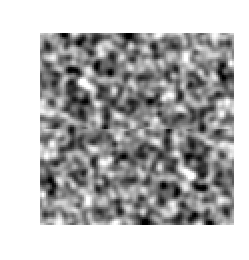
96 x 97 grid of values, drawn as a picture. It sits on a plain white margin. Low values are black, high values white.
The histogram is bell-shaped. It looks the same turned upside down. The field is mottled with small blotches. There is no seam.
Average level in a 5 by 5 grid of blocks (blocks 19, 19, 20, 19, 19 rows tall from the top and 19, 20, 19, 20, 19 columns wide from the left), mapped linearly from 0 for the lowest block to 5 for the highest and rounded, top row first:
31355 | 02032 | 41414 | 23020 | 55313
